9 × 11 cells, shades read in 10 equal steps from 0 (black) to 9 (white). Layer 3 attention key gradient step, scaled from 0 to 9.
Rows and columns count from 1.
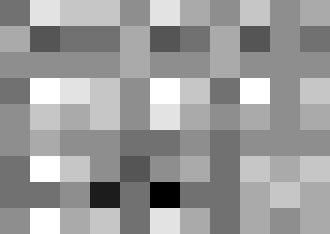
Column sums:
42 60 53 48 42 50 49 42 54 48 52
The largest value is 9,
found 5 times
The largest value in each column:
6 9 8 7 6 9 7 6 9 7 7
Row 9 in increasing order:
4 4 5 5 6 6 6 6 7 8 9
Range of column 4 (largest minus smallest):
6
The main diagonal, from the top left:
4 3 5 7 5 4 6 4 6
